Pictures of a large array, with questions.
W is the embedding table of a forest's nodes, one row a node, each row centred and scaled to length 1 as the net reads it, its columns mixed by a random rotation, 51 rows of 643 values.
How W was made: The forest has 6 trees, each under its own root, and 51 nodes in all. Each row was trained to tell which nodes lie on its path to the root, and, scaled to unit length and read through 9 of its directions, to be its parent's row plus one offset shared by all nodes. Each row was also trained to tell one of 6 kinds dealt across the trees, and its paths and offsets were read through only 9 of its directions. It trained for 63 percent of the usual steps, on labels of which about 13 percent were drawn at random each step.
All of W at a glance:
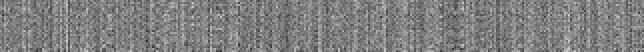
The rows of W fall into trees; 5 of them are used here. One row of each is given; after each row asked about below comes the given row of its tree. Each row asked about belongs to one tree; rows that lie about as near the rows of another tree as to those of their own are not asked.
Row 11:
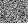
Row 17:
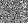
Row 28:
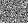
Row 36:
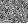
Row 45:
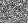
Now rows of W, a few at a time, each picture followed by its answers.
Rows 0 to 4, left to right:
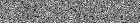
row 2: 45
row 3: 28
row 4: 28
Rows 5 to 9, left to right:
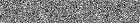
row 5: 28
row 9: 11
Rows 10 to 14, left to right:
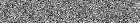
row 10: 11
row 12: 11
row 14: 17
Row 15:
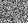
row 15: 36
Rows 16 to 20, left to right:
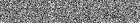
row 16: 28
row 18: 28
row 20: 36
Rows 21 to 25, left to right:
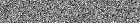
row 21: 11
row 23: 28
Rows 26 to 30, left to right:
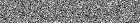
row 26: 11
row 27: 17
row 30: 11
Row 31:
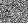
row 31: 36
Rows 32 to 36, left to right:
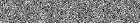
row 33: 45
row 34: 11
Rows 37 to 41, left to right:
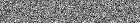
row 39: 28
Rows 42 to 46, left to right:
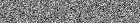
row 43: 28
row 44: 45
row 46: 36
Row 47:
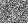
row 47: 11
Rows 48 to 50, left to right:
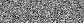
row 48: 17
